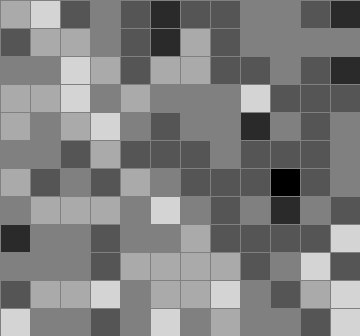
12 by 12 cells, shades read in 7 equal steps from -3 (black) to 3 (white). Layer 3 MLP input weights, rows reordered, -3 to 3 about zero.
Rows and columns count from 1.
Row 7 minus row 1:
0 -3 1 -1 2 2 0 0 -1 -3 0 2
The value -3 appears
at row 7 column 10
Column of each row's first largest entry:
2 2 3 3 4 4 1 6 12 11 4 1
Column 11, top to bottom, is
-1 0 -1 -1 -1 -1 -1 0 -1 2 1 -1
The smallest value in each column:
-2 -1 -1 -1 -1 -2 -1 -1 -2 -3 -1 -2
